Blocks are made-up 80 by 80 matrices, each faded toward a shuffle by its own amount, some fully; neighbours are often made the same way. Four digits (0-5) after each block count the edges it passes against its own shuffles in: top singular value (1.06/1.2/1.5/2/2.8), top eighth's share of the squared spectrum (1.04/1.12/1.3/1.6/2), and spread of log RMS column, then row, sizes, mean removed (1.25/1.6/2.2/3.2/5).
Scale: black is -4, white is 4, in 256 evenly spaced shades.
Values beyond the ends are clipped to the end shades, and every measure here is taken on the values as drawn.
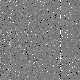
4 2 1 0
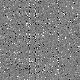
4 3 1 1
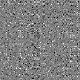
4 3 2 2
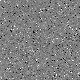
0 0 0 0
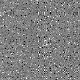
4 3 2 1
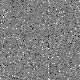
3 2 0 0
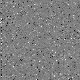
3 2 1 0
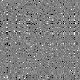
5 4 2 2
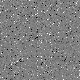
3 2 1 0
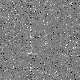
3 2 1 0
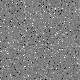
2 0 0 0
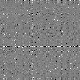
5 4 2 2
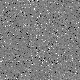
1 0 0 0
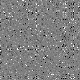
4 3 2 1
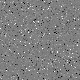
0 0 0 0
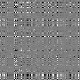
5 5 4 4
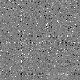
3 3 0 1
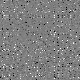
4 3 1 1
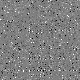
3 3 1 1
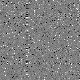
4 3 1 1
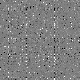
4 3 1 1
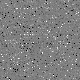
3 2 0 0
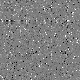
3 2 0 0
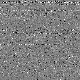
2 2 0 3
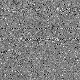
1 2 0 2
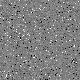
1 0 0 0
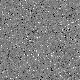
0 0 0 0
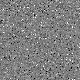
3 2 0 0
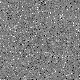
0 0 0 0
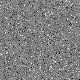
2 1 0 0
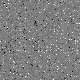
2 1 0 0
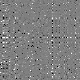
4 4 2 2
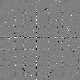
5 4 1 2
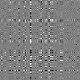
5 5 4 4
